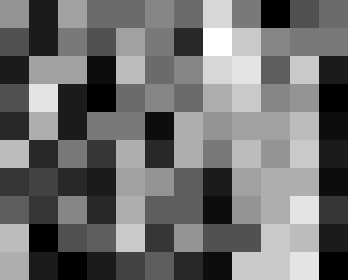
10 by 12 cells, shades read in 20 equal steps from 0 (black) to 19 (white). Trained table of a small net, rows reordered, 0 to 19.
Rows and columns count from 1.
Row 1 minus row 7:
7 -3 9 6 -4 -1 1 14 -3 -13 -7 7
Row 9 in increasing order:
0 2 4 6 6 6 7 11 14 14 15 15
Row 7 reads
4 5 3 2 12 11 7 2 12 13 13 1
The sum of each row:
98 109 116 100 100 110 85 97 100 80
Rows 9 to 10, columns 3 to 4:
6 7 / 0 2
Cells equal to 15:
8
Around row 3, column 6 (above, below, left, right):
9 10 14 10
